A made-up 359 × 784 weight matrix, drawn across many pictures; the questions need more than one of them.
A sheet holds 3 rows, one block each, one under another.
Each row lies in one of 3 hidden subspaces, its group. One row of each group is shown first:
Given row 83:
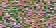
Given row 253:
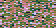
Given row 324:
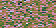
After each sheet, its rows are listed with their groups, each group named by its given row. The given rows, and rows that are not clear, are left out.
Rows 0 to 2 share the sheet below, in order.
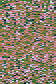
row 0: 83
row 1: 253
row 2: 253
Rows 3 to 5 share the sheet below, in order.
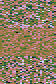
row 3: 83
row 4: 253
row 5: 324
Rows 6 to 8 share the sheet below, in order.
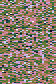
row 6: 83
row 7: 83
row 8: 83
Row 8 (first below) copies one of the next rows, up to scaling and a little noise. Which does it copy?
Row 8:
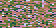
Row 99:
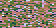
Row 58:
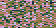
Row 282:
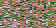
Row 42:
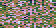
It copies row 99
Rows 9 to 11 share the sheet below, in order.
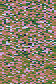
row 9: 83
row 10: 83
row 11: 253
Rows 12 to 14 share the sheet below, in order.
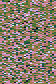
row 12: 253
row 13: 253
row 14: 324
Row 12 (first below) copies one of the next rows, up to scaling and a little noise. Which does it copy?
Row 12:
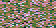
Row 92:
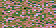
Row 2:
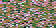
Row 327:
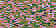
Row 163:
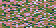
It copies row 2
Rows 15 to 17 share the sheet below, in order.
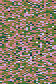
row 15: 253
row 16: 324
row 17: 83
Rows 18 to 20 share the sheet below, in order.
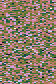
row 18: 83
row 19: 83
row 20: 324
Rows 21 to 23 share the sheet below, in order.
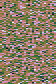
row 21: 324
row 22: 83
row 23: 253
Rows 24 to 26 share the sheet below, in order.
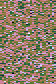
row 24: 324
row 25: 324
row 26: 253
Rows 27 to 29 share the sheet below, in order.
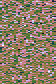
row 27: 253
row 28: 253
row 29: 324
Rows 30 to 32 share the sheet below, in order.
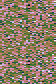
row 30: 324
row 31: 253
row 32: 324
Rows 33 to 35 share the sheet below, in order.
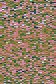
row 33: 83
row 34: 324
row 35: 324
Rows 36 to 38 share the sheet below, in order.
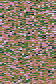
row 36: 253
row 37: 324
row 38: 324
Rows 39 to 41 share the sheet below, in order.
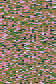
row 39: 253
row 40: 83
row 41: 324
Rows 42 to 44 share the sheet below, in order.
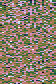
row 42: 83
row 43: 83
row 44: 253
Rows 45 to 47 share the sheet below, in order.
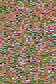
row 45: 324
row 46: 253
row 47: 324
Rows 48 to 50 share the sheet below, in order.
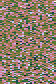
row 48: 324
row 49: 324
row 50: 253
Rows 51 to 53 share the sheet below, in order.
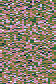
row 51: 83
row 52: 253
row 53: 83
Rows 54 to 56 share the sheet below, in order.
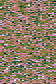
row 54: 324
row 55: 253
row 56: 83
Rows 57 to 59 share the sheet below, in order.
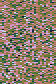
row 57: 83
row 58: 83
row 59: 83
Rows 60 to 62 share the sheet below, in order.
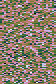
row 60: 253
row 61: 83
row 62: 324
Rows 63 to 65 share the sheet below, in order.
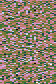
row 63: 253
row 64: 83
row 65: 83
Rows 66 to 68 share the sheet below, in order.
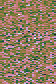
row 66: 324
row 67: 253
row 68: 253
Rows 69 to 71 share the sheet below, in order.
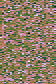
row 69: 253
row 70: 324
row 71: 324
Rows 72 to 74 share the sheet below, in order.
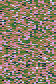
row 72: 83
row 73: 253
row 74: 324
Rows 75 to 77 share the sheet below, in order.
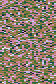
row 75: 83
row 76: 83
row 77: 83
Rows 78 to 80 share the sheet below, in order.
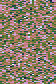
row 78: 83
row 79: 324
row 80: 83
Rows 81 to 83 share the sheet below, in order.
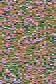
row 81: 83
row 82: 253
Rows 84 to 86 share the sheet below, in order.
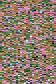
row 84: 253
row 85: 253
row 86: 253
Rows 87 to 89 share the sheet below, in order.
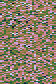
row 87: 83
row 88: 83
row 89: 83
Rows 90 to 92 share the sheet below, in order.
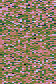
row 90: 324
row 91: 253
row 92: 253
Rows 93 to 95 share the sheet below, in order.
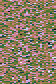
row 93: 253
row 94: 324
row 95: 324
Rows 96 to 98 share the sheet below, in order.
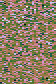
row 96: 83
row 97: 324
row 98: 83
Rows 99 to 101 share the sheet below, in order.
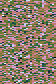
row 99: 83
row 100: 324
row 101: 324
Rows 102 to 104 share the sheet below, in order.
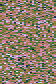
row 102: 83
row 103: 83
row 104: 324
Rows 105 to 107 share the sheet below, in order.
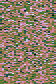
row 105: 253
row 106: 253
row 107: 253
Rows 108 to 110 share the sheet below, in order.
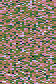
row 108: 83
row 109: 324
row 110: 253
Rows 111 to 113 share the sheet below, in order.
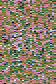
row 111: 324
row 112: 83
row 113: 83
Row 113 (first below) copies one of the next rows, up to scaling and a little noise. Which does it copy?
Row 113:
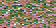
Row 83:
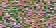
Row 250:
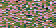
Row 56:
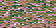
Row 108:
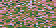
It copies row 56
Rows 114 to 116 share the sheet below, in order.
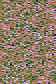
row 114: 253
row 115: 253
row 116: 83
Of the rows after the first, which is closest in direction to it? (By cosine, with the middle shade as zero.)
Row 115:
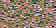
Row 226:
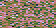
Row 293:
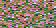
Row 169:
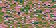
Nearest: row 169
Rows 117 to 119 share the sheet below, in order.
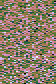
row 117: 324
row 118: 253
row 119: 253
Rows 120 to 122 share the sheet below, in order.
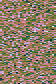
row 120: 253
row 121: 253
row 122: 253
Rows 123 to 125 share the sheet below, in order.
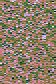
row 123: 253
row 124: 324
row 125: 324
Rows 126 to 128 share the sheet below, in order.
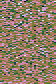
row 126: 324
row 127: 253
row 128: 83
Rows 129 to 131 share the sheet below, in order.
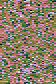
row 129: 324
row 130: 83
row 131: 253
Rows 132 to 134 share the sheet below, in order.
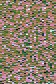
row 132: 324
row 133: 83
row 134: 83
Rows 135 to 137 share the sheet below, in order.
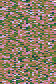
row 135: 324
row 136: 324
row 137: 253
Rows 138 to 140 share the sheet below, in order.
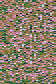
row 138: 324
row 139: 83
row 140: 83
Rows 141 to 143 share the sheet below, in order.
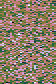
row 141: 324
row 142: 253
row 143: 83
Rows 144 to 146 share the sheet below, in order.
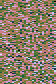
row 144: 324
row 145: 83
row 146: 253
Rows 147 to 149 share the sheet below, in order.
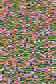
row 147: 324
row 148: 253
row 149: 253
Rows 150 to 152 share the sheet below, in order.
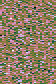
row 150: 83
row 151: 324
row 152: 324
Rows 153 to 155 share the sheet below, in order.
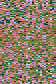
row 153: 83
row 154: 324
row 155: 324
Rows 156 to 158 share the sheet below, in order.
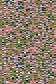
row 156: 324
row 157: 83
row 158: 324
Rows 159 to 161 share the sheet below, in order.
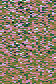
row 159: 324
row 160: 253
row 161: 324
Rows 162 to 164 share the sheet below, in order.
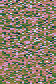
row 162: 83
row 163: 253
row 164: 324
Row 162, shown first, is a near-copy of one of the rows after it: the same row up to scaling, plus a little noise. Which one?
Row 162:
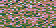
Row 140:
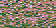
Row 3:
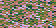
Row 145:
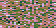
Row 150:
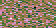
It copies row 140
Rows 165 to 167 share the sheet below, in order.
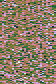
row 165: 253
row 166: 324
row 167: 253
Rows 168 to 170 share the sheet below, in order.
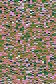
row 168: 324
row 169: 253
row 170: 83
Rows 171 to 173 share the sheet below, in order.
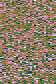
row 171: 83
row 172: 253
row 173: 83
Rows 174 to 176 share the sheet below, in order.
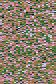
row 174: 253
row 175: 83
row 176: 324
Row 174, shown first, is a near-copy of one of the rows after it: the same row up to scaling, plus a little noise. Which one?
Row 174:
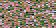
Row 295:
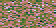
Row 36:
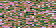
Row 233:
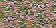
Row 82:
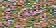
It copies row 36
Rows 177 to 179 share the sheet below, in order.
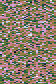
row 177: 83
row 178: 83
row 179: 324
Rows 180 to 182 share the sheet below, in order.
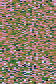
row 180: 83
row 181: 83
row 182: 83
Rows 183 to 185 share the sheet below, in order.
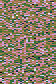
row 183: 253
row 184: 253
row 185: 253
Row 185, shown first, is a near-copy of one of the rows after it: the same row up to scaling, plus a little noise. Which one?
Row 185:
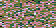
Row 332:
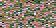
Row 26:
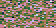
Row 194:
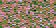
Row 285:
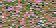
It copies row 332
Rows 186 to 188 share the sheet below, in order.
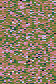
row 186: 324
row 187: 324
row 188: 324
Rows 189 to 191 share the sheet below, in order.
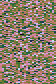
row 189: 83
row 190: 324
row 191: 253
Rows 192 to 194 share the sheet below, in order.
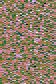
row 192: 324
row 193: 253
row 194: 253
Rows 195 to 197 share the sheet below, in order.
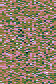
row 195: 83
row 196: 324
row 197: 83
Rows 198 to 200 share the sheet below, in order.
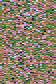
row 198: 253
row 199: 324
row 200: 324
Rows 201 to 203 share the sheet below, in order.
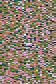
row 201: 324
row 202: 83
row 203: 324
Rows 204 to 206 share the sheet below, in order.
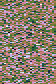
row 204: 83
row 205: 83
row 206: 324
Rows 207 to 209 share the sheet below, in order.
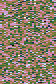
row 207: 83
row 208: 253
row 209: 324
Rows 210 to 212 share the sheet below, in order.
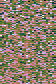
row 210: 253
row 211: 324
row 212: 324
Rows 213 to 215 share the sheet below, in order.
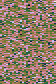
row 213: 324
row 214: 324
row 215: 324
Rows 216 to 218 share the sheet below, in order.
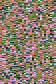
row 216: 324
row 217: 83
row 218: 83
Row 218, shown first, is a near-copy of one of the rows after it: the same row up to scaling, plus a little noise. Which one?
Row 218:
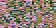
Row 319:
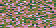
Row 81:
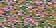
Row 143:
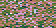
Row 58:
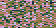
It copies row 58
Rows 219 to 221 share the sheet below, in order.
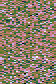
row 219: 83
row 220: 324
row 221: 253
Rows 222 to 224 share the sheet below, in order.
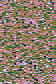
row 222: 83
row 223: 253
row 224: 83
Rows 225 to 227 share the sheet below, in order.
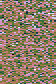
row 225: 253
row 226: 253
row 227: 253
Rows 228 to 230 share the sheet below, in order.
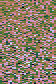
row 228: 83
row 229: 83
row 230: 253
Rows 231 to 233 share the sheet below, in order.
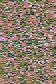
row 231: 253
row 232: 83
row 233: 253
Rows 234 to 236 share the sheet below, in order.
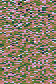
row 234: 324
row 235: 253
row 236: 253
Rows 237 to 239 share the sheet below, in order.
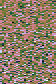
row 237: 324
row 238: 253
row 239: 83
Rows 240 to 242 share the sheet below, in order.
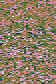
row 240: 83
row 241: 83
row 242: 253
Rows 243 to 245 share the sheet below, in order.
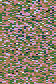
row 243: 253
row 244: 324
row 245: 253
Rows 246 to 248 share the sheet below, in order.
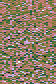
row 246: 83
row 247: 253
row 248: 253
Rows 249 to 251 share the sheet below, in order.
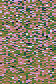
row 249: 324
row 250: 83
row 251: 324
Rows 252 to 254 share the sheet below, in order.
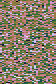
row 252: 83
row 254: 83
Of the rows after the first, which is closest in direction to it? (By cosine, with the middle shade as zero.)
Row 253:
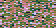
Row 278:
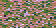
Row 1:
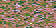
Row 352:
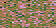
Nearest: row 352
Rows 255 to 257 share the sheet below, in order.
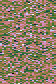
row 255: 253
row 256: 83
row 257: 253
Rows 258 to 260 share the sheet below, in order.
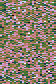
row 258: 83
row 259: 324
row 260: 324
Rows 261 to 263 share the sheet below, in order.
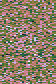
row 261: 83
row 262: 83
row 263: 324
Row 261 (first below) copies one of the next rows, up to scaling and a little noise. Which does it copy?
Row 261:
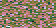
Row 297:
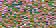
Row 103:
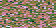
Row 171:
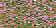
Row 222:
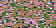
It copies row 103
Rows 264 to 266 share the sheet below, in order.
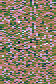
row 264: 83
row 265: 83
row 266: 324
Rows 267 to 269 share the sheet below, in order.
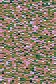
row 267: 253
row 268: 253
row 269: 253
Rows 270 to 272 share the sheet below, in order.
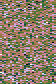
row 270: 83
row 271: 83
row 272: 253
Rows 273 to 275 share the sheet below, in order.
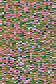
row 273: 253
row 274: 324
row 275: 324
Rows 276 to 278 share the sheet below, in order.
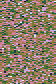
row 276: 324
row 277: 83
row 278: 253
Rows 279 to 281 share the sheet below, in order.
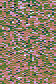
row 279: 324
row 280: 253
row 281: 83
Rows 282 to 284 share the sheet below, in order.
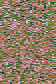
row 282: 83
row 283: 253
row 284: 253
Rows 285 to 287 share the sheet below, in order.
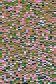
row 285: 253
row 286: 83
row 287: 83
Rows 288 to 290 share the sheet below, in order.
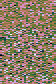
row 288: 324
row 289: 83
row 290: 83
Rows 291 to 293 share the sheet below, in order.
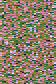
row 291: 253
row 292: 83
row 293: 253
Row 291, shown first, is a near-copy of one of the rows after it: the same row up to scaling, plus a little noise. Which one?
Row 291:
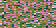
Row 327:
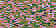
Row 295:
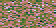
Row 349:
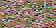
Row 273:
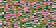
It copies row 273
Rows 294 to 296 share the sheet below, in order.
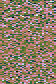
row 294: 253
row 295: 253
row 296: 324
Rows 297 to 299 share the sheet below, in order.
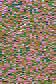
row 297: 83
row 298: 83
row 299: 253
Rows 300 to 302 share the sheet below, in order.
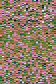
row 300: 83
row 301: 324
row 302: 324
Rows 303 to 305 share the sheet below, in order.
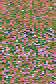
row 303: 83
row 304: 83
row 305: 253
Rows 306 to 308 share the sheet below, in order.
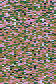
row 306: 83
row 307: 253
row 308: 83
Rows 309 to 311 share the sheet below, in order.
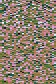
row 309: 83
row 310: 253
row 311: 253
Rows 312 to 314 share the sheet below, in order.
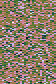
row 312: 324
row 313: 324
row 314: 324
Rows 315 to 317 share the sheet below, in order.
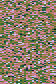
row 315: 324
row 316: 324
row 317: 253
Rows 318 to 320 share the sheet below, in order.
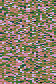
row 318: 324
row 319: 83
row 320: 253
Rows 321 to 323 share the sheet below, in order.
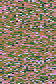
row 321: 324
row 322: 253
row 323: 253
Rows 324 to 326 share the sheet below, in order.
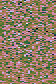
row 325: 253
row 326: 253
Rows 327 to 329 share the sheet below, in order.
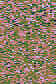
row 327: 253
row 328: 324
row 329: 253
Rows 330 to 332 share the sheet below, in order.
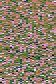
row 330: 324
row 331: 83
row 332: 253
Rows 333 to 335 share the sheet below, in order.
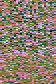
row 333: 83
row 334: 83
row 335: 83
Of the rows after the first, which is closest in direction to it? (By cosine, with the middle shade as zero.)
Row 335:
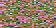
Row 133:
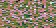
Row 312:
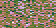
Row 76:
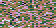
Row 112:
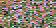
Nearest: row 133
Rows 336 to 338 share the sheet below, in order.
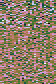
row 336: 83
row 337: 253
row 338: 83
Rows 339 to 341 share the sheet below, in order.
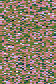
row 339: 253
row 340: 253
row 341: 324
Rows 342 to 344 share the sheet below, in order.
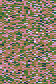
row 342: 253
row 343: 253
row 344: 324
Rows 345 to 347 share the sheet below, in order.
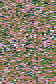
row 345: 253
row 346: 83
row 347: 83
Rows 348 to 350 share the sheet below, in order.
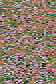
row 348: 83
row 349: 253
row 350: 324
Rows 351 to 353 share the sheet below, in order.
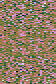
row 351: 324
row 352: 324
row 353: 324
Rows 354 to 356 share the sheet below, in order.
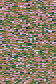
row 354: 324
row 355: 83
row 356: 324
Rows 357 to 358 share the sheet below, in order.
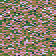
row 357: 83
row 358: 253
